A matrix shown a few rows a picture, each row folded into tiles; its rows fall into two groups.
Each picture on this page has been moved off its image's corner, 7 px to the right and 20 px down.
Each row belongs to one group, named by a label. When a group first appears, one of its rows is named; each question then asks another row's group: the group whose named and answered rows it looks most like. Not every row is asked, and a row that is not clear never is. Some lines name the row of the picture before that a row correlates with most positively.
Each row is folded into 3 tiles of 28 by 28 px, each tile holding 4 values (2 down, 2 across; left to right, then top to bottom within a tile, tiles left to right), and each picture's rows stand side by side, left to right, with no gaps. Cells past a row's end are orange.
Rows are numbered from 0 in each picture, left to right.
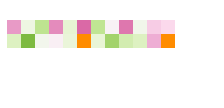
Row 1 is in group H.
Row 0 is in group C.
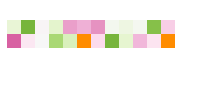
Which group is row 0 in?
H
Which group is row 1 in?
C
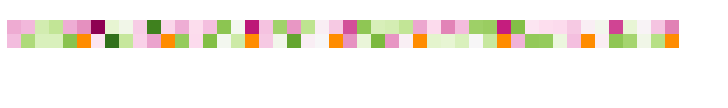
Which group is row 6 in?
H
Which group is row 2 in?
C
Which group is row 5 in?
C
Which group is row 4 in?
C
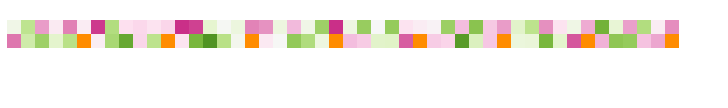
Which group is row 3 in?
C
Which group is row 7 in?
H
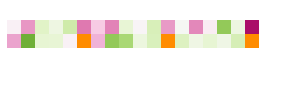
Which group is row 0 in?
C
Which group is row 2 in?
C
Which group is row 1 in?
C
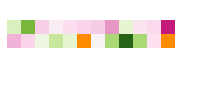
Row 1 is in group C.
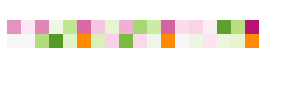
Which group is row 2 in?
C
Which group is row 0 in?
C
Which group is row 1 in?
C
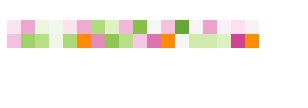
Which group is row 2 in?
H
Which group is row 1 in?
H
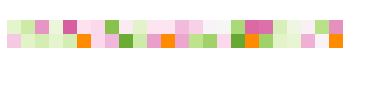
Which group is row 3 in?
C
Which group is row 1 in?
H
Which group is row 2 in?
C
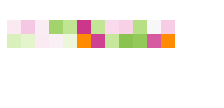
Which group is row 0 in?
C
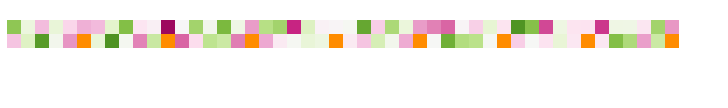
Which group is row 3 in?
H
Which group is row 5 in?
C
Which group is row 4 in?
H
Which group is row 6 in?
H
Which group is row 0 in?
H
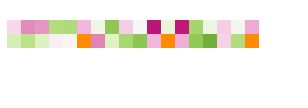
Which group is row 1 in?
H
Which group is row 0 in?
C
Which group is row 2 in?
C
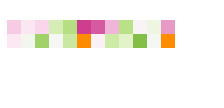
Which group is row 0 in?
C
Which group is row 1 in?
C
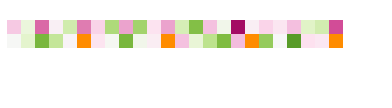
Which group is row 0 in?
C
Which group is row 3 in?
C
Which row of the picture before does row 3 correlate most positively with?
0
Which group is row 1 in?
H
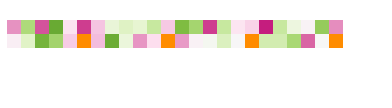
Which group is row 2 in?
H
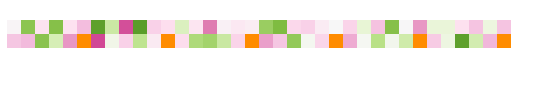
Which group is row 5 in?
H
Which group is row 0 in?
H
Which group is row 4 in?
C
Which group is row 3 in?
H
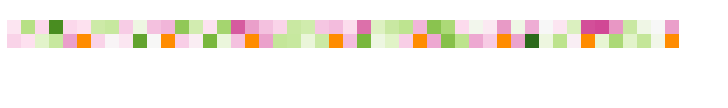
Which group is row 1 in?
H
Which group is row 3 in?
C
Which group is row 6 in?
C
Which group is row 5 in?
H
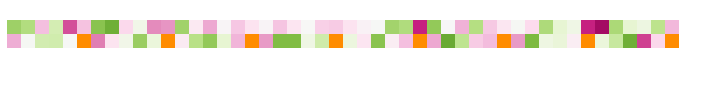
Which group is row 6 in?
C
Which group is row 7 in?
C
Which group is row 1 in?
H
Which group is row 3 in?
C
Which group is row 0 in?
H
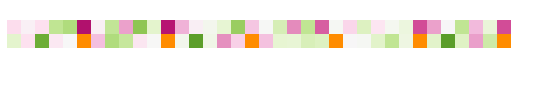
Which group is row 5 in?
C
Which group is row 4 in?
C
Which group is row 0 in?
C
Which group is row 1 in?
C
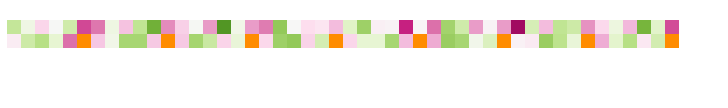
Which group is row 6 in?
C
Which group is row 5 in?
C
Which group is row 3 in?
C
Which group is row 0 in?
H
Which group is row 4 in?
H
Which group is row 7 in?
C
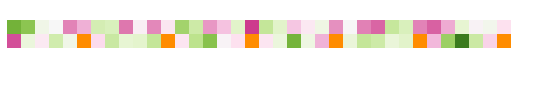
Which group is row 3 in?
H
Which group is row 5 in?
C
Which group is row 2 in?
H
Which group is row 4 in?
C
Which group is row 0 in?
H
